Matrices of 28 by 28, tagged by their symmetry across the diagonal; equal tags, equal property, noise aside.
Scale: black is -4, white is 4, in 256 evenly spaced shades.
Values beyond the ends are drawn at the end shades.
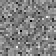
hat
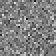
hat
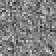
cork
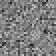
hat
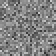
hat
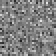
cork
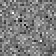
hat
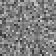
cork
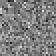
cork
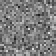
hat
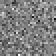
cork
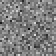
hat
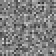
cork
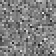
cork
